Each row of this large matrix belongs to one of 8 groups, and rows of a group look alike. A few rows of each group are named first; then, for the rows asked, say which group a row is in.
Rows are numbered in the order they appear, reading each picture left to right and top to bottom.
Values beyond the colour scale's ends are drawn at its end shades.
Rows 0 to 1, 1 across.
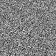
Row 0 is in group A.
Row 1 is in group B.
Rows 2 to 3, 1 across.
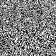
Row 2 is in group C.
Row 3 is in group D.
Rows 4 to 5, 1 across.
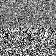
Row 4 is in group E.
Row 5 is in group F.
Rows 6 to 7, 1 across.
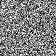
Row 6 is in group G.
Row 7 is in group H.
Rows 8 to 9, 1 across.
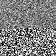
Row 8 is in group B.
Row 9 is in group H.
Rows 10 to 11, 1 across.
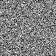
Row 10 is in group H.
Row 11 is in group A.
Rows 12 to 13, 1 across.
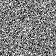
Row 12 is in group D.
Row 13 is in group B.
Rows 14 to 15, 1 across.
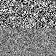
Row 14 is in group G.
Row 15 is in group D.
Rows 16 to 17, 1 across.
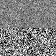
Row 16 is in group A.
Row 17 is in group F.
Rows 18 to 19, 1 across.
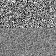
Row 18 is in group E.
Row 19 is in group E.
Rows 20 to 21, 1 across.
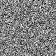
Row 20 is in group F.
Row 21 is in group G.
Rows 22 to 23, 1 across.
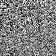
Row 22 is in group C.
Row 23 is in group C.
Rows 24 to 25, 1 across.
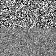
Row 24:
G
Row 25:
G
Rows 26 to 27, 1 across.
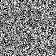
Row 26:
F
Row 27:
F
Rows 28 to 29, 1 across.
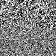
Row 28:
G
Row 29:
B
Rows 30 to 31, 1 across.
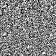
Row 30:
C
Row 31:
C
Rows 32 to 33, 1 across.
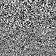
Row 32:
F
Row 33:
D
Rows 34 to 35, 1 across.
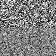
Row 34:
G
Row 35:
C
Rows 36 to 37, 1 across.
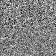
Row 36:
C
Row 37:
G
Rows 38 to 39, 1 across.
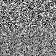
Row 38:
B
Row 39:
C
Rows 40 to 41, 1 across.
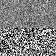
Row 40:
F
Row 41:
D
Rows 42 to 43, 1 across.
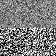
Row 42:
D
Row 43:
E
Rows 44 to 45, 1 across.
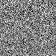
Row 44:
F
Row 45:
F
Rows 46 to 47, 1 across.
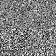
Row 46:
H
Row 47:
E
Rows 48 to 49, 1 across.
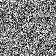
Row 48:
E
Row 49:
G
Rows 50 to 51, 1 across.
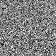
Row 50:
C
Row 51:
B
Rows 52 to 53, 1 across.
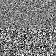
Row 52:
B
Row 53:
E
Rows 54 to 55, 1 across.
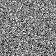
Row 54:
A
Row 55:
B
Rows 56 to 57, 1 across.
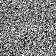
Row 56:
B
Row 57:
E
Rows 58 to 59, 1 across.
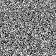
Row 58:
B
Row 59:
F
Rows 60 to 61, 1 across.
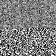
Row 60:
C
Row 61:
H
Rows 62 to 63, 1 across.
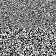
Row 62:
B
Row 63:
C
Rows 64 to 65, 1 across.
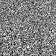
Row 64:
D
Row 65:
C
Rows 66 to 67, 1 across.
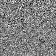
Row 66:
A
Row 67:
G
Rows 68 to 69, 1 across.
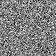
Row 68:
H
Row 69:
B
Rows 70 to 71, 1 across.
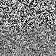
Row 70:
A
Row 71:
D
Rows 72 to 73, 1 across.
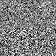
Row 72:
D
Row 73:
B
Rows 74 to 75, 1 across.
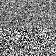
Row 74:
E
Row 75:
D
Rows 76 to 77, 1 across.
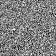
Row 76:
H
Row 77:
E
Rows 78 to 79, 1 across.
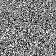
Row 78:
B
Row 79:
G
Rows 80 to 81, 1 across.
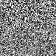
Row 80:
D
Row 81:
G
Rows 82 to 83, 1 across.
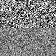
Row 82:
G
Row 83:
D
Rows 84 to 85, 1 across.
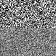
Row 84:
D
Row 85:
E
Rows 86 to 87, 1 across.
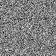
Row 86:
E
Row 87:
F
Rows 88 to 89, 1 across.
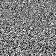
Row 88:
H
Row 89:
B
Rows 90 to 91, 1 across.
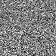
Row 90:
B
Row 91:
A
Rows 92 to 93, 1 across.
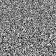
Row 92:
C
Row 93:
C
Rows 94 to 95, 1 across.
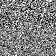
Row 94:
B
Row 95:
A
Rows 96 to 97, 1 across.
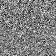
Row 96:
F
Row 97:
A
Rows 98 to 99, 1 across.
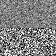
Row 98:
C
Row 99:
A
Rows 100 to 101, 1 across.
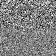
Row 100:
G
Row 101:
H
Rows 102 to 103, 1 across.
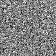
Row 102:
C
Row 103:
G
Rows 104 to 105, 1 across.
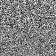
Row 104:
C
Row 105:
G
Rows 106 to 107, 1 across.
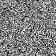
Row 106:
D
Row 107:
H
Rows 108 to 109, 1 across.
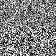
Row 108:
F
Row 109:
F
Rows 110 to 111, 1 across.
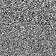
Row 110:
B
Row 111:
B
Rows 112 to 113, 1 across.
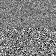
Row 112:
A
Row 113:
H
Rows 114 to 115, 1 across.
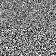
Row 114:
H
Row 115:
H
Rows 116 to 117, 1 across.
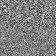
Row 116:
C
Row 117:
G
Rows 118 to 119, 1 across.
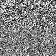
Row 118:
G
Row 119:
F
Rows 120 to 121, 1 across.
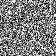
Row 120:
E
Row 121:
H
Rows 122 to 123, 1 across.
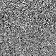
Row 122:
B
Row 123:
C
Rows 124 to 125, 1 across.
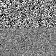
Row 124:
C
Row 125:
E
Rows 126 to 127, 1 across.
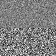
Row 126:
H
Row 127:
F
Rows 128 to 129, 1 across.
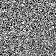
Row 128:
H
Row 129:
B
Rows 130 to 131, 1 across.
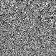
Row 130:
G
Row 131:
D
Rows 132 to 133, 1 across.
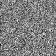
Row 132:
E
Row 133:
E
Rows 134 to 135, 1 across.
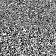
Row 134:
B
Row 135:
C
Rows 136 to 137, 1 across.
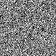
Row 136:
E
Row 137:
F
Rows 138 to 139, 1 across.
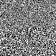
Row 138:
H
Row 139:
H
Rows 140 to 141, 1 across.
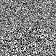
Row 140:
D
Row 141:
A
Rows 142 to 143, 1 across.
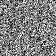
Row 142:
C
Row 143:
A
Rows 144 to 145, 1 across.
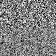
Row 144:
H
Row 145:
C
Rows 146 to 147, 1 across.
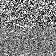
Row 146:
G
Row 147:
B
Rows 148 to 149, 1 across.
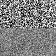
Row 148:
C
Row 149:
E
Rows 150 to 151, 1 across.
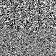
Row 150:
C
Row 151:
A
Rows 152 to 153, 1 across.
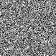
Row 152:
H
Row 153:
F
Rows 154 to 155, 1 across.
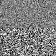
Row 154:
H
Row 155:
C
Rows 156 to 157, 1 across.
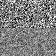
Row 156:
E
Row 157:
G
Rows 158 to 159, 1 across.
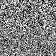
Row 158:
F
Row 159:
B
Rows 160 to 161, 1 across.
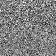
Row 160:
B
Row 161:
F
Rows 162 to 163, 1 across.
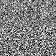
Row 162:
F
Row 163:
B
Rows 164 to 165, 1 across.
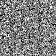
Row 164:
C
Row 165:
C
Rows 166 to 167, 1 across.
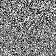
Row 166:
A
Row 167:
A
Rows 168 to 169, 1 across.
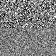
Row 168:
E
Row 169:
D
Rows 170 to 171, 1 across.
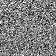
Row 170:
B
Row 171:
E
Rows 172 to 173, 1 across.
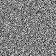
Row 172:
A
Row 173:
H
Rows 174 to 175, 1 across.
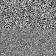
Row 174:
F
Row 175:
G
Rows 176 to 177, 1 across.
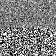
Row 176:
E
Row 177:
C
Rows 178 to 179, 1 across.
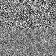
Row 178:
F
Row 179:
F
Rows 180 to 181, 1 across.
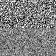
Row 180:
E
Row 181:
D
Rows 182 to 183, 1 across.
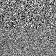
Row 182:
E
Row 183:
D
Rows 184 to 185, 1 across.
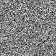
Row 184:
D
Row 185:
G
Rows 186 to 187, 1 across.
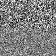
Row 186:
E
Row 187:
F
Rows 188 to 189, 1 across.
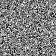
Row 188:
H
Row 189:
C
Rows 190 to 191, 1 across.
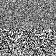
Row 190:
E
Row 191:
D
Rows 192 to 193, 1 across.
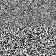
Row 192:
F
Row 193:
F
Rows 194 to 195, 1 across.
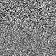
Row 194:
D
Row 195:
F
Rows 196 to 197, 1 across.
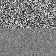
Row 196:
F
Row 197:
E
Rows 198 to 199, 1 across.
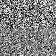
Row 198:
C
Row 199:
C
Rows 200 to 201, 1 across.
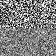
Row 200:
D
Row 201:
G
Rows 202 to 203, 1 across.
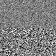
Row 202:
B
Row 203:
B
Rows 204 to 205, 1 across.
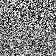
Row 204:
B
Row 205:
B
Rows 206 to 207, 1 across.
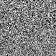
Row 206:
B
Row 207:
D
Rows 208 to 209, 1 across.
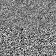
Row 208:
G
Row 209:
C
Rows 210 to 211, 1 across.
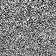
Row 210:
F
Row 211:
D
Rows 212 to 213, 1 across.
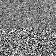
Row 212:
C
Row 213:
B
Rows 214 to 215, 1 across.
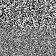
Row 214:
C
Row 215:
B
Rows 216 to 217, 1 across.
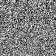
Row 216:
E
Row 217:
G
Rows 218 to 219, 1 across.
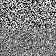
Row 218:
D
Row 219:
E
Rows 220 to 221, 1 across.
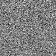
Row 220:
B
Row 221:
B
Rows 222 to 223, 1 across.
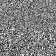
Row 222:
B
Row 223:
E
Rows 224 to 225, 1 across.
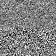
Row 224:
G
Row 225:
D
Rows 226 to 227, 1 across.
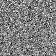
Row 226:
B
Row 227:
C
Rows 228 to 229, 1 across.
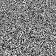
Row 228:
B
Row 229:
A
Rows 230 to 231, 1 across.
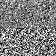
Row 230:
E
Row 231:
G
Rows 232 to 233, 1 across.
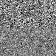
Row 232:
C
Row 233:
G
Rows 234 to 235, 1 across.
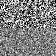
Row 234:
F
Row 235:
H
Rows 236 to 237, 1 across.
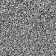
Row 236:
G
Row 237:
H
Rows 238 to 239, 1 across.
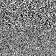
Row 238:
B
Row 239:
D
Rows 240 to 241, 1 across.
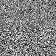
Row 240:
F
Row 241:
D
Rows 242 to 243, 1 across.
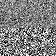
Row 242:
E
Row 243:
F
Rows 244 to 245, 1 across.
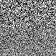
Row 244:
D
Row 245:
D
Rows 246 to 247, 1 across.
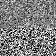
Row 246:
E
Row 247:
B
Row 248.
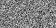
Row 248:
G
